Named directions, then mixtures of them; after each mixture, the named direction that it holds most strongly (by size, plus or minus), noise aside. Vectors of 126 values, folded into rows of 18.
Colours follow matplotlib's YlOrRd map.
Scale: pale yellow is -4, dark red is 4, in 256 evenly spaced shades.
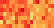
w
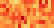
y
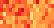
w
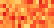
y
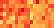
w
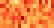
y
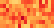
y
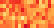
y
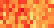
w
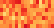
y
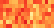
w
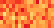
w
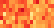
w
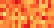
y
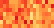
w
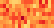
y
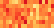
y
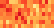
y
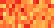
w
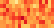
y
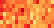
w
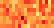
y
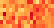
w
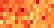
w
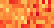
y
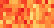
w
